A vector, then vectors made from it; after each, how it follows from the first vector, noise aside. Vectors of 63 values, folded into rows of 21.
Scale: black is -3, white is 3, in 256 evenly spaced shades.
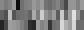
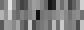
wrapped around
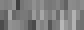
shrunk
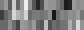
wrapped around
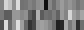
wrapped around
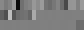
partly zeroed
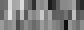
reversed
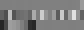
partly zeroed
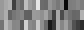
wrapped around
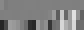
partly zeroed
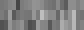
shrunk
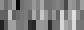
copied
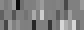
partly zeroed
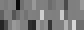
partly zeroed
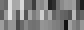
reversed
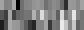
copied
